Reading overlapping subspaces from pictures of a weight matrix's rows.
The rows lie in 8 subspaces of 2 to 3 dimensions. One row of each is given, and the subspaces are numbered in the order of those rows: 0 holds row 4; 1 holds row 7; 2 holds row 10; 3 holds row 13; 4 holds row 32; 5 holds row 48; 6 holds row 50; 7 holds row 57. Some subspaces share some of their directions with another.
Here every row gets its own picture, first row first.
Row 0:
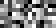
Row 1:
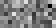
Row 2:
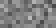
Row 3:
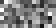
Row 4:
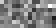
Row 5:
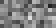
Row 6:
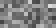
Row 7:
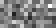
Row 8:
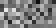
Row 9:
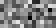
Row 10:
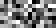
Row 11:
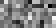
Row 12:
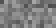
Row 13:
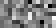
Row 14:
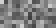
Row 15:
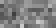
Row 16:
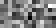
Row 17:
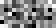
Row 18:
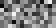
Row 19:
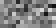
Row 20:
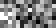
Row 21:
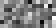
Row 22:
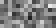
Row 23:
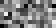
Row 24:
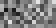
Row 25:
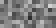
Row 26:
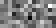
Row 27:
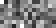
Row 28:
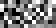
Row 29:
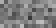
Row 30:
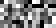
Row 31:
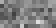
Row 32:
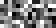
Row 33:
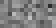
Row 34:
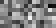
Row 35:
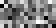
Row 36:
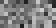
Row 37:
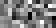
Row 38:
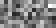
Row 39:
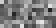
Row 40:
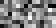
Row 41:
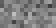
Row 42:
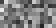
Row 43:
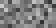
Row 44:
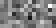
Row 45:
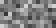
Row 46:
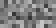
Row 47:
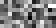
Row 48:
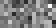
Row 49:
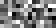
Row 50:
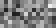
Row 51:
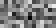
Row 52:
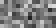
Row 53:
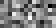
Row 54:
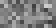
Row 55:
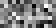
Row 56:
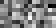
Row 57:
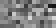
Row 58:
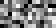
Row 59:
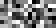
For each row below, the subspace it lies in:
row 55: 0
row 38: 6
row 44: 5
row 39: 2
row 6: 2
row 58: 4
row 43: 1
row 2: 1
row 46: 0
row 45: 4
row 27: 7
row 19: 7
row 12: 3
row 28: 6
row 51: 0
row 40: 4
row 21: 3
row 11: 3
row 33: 5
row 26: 5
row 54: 0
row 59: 2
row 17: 3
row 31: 2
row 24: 6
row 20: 2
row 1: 5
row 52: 4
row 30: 3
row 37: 3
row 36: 5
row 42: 3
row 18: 1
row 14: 7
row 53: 5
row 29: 2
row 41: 1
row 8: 6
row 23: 4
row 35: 2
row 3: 3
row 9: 6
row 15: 2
